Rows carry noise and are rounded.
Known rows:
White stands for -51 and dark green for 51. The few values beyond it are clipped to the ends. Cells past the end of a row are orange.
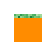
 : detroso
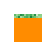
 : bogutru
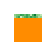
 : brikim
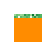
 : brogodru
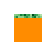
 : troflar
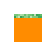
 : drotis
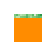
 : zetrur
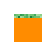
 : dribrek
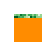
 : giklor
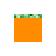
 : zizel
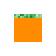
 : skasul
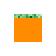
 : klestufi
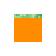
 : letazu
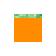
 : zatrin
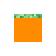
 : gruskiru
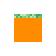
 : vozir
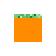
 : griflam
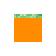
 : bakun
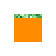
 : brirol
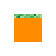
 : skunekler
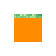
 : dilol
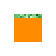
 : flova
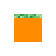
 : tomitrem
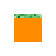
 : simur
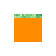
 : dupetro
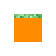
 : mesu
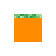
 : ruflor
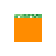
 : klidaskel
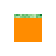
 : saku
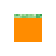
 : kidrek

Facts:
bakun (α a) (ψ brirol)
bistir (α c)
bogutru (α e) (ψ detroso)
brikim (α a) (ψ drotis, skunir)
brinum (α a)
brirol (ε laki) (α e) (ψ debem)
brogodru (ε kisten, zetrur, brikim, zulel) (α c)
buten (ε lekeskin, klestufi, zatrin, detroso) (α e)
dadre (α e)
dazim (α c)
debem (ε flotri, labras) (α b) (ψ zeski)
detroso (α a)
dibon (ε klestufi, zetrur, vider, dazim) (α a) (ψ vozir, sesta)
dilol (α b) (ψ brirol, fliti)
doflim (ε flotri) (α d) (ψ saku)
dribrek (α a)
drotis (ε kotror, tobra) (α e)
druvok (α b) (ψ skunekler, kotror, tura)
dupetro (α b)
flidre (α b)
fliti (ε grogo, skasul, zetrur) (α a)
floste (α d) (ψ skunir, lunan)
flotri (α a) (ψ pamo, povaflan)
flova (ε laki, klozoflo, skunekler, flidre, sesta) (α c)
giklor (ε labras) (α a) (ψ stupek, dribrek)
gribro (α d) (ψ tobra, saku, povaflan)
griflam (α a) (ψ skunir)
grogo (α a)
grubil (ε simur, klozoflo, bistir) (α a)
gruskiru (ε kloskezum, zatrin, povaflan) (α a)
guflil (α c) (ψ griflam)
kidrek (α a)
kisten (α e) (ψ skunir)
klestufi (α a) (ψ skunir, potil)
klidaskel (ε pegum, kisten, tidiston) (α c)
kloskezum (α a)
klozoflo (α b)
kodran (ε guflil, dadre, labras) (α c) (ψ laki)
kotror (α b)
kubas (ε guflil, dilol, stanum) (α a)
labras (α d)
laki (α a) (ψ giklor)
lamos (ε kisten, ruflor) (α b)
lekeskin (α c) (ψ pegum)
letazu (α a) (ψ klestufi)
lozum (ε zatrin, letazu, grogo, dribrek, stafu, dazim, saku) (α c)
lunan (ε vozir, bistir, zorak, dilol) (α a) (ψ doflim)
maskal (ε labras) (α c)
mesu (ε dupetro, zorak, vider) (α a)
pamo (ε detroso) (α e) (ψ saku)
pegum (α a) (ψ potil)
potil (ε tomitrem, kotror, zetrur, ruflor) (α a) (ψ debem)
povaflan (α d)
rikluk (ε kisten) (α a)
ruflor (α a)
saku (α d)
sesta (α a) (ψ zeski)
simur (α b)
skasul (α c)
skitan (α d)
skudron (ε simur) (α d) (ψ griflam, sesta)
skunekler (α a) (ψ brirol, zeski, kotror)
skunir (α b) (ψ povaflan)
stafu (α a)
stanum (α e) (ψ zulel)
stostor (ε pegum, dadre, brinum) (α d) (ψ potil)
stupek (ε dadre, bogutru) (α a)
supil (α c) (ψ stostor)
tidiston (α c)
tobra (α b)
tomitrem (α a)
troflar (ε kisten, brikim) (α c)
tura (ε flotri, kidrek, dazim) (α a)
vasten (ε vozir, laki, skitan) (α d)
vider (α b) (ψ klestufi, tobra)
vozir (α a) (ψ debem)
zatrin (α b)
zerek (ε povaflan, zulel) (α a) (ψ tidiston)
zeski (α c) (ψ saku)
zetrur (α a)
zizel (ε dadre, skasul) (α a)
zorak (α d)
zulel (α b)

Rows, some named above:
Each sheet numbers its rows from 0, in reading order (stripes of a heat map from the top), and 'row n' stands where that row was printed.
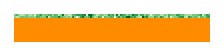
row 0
dazim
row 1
griflam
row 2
kisten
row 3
brogodru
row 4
giklor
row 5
skudron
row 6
fliti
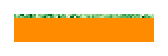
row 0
dadre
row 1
labras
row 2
debem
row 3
zetrur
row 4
flotri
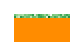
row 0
fliti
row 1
potil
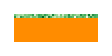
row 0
fliti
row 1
doflim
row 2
brogodru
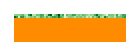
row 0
kodran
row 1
dadre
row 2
zeski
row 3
dibon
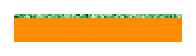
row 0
giklor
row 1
guflil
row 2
dadre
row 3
stostor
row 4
zerek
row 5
pegum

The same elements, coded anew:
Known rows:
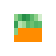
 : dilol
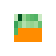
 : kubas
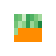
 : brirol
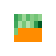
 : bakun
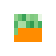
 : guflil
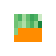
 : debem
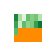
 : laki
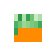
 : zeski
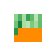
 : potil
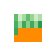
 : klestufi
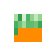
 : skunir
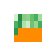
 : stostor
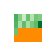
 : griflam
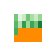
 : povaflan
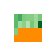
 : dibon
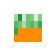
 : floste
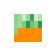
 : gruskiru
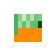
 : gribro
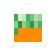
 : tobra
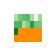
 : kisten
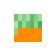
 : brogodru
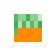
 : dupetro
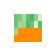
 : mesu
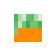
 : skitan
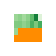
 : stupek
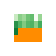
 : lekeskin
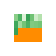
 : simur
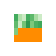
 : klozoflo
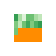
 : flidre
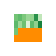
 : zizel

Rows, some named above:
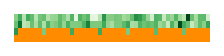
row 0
potil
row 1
brogodru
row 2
zetrur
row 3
klidaskel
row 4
dilol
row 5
doflim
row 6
kodran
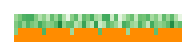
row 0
fliti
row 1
skasul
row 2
lunan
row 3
zerek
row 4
lunan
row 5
skasul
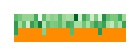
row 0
labras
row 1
brogodru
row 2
skudron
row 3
stostor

